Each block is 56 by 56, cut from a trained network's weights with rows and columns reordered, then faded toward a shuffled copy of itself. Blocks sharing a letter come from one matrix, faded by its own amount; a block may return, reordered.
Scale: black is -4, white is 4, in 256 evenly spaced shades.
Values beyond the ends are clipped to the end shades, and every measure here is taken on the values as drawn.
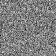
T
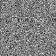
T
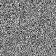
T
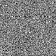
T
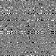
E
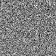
T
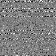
E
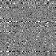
E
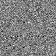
T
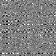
E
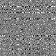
E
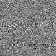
T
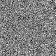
T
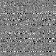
E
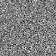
T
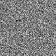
T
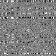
E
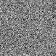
T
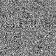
T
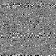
E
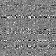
E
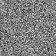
T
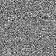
T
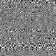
E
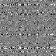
E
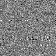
T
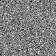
T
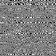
E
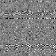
E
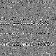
E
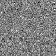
T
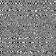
E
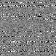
E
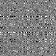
E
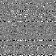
E
